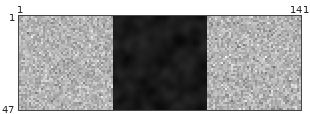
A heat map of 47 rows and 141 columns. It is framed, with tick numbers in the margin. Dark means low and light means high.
The table splits into one row of 3 panels. Panel 1,1: high, fine-grained. Panel 1,2: very low, blotchy, faint in contrast. Panel 1,3: high, fine-grained.
